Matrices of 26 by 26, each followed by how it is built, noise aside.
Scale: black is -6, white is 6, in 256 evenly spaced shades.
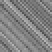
Toeplitz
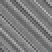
Toeplitz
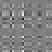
low rank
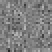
low rank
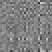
low rank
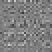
low rank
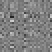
low rank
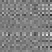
low rank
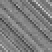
Toeplitz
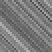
Toeplitz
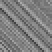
Toeplitz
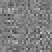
low rank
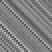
Toeplitz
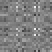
low rank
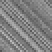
Toeplitz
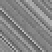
Toeplitz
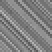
Toeplitz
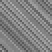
Toeplitz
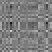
low rank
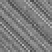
Toeplitz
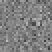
low rank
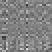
low rank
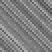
Toeplitz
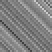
Toeplitz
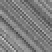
Toeplitz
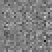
low rank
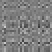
low rank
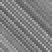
Toeplitz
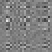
low rank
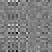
low rank
